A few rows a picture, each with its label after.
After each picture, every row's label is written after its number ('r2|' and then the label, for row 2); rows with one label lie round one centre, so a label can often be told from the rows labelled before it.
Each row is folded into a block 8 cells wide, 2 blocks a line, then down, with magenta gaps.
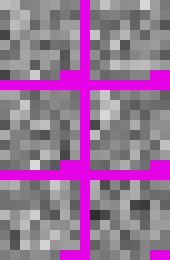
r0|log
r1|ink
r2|log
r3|log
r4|ink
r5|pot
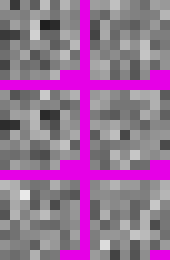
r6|pot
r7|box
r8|pot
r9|ink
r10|log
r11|box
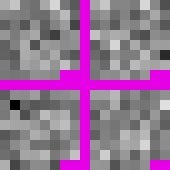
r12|ink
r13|ink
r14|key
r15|box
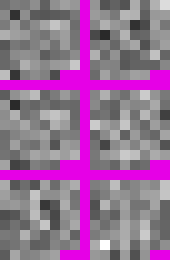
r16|key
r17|pot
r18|key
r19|ink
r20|pot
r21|box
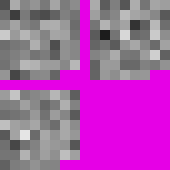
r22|key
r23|pot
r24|ink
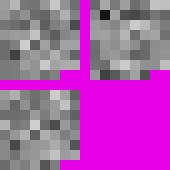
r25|ink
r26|key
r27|ink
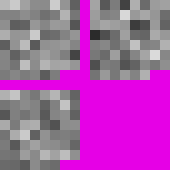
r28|ink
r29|pot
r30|ink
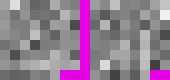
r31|ink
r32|box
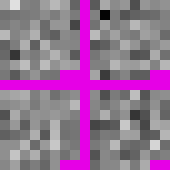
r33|ink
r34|key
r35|box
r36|pot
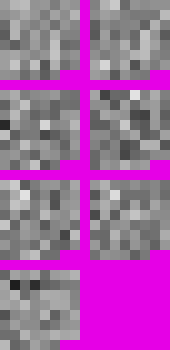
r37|box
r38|box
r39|log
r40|pot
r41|log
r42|log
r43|key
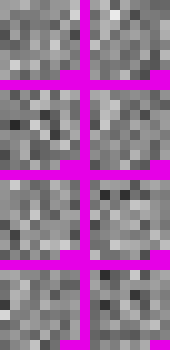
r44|box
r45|log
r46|pot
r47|log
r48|ink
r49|key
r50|log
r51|pot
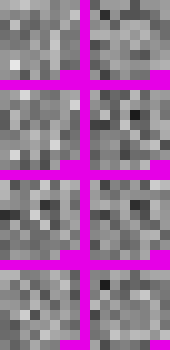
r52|box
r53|key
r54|box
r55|pot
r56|pot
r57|pot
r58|ink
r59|key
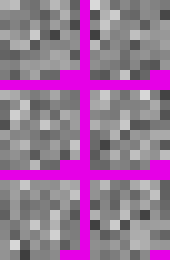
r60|ink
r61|log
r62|log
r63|ink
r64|box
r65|ink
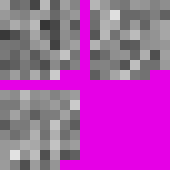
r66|pot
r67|log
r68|box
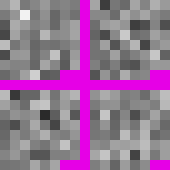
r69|log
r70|pot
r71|pot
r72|box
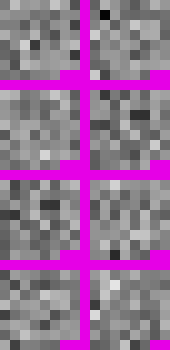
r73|ink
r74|key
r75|ink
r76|pot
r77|pot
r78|box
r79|key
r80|log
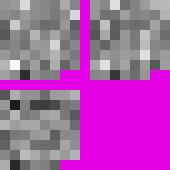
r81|box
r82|box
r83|key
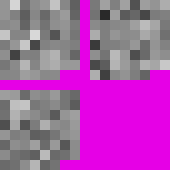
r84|ink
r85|key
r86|log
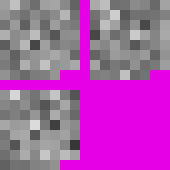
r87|ink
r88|log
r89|ink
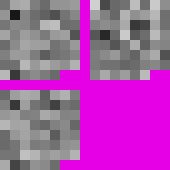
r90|key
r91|pot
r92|key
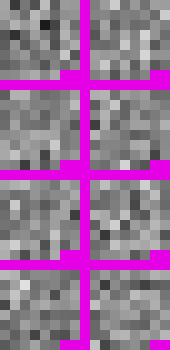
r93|pot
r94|box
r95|box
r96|log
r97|box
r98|ink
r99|log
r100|key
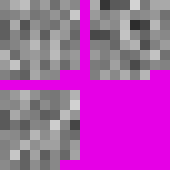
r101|box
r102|pot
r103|box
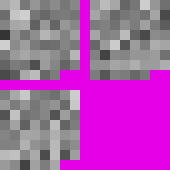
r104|log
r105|ink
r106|box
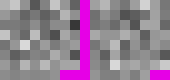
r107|ink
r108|ink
